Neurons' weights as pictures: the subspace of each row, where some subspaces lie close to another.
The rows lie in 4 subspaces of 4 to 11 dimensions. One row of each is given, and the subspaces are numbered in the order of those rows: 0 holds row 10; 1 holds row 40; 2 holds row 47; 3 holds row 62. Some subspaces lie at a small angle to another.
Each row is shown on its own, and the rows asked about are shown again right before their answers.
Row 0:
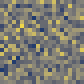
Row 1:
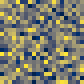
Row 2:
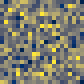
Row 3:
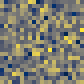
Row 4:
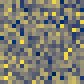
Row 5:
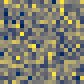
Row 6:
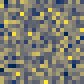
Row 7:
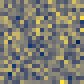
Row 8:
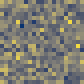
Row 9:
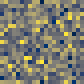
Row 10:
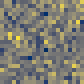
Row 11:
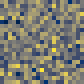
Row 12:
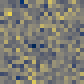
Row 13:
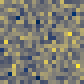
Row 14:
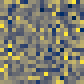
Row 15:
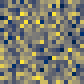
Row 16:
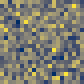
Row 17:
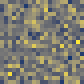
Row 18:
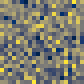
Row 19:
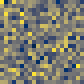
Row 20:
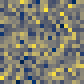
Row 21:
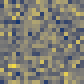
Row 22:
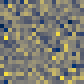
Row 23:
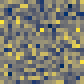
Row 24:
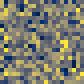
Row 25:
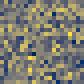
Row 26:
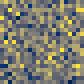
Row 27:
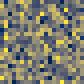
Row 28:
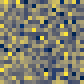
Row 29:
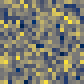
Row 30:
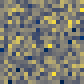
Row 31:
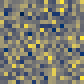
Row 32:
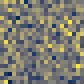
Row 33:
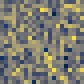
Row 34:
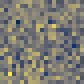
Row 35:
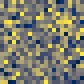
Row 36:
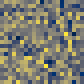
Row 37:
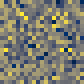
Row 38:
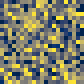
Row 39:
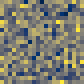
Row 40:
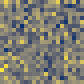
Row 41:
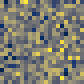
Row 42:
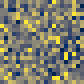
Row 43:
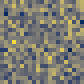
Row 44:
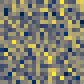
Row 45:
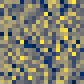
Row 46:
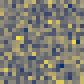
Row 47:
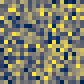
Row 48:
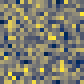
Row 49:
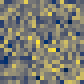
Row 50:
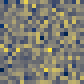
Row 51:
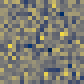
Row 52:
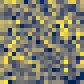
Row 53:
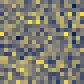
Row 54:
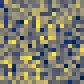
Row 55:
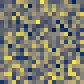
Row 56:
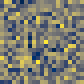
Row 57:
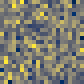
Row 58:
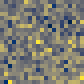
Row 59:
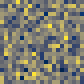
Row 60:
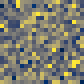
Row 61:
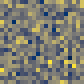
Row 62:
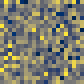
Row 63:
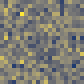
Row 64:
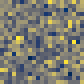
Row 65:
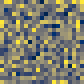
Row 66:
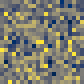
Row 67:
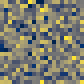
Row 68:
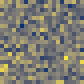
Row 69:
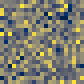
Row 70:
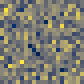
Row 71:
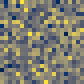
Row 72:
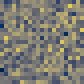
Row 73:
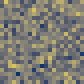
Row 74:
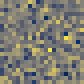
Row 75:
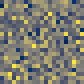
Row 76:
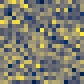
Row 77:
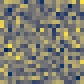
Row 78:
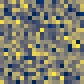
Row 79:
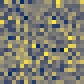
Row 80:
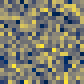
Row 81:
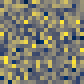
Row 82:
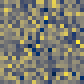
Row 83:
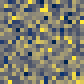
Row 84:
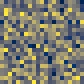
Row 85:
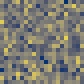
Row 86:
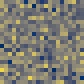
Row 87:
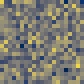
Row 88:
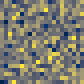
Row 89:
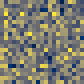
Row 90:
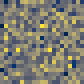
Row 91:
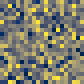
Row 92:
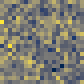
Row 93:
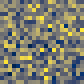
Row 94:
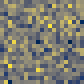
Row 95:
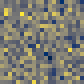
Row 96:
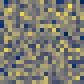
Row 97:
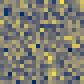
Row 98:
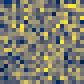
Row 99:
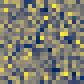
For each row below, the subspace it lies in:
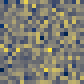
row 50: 1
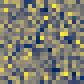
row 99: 1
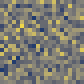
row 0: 1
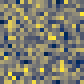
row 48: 2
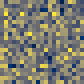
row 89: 3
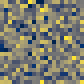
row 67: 1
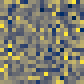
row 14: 3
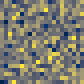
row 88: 2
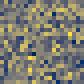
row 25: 0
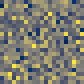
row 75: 0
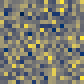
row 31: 3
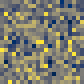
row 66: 0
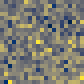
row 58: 3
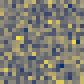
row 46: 0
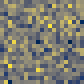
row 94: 3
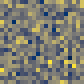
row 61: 0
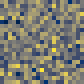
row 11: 2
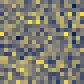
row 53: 0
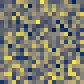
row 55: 0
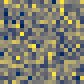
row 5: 1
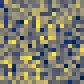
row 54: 2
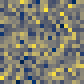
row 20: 0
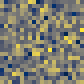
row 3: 1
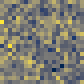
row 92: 2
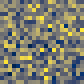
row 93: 0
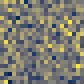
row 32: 2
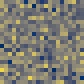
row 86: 1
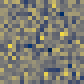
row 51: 1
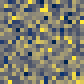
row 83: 1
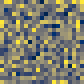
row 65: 0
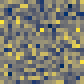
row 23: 3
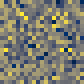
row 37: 2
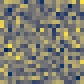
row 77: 3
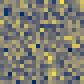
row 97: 3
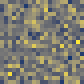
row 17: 0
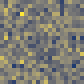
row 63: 2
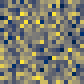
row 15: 2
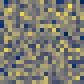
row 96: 3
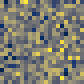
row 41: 3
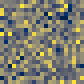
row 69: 0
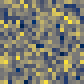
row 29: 1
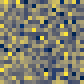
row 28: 1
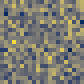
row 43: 3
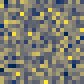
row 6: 3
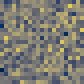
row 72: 1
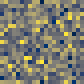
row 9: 0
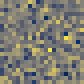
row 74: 1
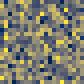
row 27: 0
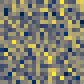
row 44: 3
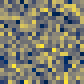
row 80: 1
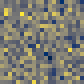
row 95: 3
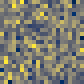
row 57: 0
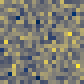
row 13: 2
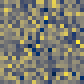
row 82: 1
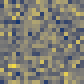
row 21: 3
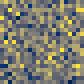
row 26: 2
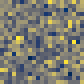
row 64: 0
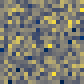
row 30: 0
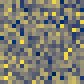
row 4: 1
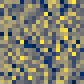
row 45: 0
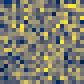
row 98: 1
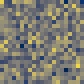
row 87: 2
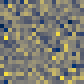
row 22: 2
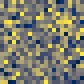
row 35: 3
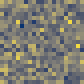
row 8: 1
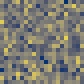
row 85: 2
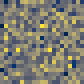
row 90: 1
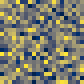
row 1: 1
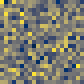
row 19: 2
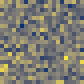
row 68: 1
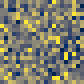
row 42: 2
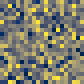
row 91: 0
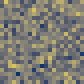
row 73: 1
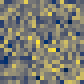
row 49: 2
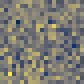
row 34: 2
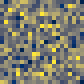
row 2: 2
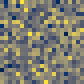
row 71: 1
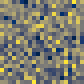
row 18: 0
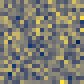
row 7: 0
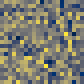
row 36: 0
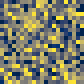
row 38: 2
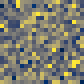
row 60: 2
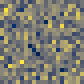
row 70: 2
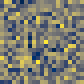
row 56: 2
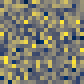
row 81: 0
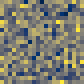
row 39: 0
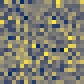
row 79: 2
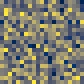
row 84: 3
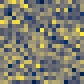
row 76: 0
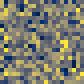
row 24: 2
